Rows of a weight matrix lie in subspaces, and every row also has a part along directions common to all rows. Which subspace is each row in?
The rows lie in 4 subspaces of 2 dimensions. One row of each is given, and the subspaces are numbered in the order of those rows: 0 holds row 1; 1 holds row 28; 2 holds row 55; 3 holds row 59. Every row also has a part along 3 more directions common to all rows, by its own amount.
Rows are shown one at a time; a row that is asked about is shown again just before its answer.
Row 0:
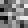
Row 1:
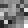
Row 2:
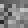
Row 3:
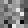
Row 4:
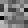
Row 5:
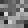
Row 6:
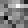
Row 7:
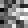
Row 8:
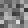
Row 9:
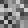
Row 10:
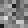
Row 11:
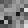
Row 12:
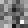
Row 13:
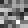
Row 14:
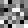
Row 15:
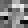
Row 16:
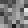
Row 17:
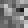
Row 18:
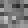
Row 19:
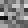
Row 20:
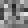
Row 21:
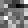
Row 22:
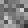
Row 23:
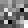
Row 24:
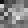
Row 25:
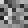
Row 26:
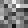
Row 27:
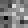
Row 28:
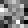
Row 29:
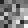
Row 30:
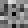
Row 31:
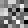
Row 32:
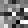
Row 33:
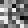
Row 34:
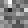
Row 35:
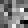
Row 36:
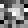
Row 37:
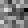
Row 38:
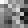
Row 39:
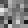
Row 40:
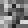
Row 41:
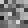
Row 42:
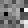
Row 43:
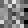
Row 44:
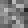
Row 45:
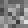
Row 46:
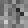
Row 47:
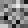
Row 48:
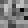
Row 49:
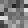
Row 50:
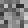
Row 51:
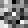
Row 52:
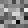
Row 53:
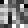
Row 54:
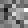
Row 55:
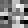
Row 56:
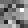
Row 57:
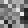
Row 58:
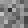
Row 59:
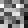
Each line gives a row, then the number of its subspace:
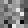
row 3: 1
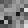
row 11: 0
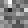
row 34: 3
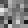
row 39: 1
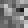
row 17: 0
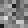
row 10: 2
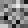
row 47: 2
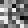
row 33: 2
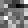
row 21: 2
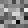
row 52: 3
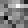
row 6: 2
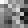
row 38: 1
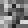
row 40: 1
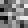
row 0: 2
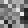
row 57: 1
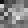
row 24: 0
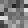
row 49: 2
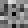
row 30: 2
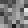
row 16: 0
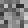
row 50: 3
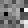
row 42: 0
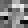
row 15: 2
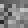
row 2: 0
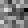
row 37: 3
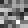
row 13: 3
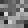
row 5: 0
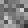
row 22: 0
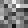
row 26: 2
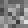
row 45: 1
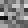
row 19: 2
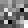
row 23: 0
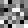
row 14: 1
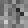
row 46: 1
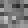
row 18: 2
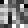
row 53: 2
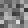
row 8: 3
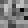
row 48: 0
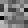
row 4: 2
